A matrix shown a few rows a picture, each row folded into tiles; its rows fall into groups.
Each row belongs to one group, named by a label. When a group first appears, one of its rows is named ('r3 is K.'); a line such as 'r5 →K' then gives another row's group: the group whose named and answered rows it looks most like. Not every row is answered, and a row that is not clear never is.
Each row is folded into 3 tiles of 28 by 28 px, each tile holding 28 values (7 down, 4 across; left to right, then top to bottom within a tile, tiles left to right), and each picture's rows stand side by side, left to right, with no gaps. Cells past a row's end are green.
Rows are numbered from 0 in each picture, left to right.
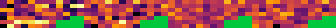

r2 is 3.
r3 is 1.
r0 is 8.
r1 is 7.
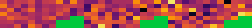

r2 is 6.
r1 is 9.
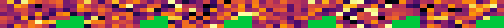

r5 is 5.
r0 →7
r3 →3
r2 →6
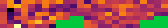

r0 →7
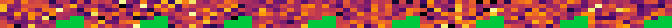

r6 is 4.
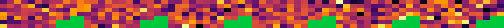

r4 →6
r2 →9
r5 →4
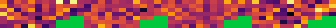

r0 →3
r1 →9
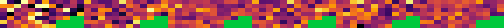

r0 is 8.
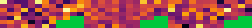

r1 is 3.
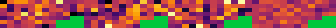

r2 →3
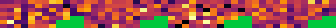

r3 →3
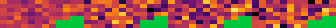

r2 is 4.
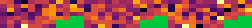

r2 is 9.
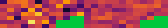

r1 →5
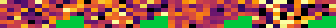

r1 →4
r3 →7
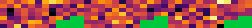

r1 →4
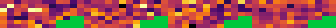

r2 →1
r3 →7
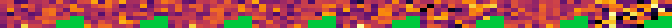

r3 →6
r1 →7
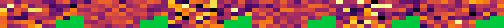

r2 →8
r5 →7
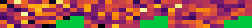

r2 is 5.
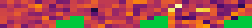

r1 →7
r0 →1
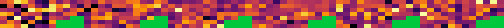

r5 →3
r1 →5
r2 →8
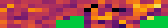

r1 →5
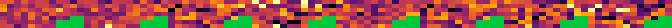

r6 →6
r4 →6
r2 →5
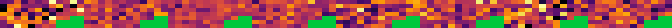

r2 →5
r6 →1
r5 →3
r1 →6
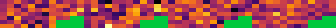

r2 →4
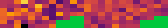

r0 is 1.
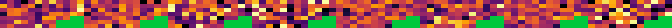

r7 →4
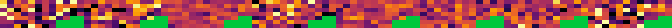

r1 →5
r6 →9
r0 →3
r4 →5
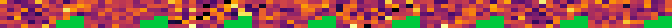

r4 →9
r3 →5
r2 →6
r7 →7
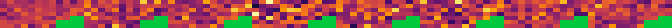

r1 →3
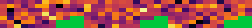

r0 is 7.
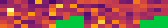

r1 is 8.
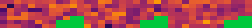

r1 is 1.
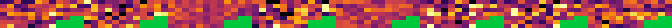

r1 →6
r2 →3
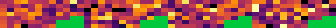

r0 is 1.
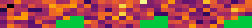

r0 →5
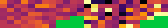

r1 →6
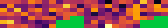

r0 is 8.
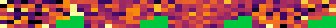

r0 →6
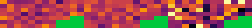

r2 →3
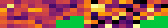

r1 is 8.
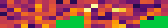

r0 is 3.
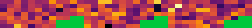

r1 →1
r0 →9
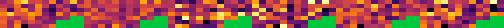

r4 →1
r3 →3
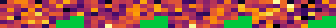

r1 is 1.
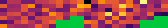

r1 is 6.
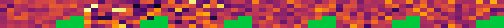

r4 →9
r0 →5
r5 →3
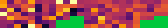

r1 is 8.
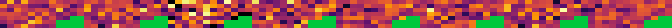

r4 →5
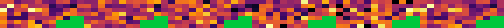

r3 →9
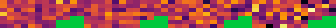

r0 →3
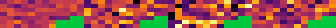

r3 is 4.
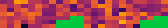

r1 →7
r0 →1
